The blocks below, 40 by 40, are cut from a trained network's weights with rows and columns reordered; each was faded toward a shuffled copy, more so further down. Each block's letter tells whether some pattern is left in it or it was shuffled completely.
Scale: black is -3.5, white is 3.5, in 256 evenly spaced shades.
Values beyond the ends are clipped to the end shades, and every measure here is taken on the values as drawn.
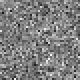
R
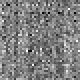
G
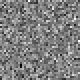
R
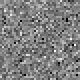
R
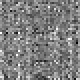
G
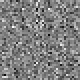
G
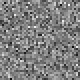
R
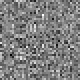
G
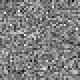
R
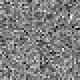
R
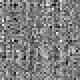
G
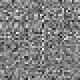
G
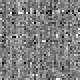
G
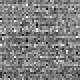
G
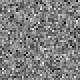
R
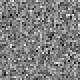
R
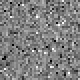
R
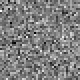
R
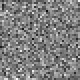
R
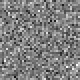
R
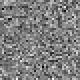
G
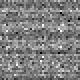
G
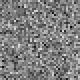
R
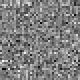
G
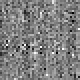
G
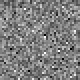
R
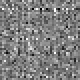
G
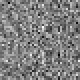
G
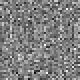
G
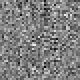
G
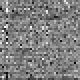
G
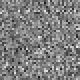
G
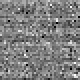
G
